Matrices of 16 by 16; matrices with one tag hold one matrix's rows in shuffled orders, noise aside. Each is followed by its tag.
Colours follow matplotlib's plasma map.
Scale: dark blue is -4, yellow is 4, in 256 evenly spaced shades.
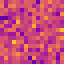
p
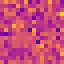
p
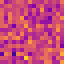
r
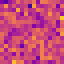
p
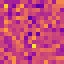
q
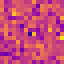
p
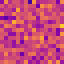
p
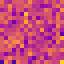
r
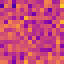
r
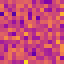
r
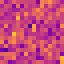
p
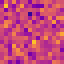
q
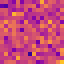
p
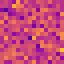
p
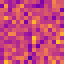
q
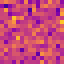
p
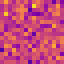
q
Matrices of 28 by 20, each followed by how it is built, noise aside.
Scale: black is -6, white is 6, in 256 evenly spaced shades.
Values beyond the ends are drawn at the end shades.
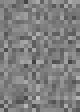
low rank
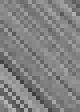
Toeplitz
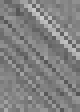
Toeplitz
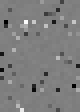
sparse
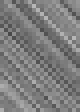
Toeplitz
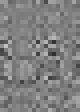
low rank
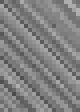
Toeplitz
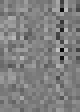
low rank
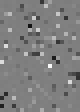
sparse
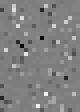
sparse
